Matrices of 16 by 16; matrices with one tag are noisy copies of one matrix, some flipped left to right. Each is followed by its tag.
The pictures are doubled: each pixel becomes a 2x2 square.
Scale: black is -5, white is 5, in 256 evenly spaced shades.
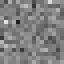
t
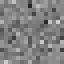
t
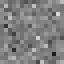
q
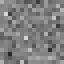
q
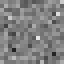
q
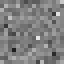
q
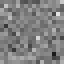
q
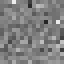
t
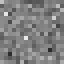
q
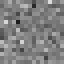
t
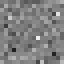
q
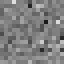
t
